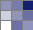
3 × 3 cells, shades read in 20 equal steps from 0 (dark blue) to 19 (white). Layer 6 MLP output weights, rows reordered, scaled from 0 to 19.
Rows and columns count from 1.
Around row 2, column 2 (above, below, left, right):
8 7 15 7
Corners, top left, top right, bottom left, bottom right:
10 0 19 10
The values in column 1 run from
10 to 19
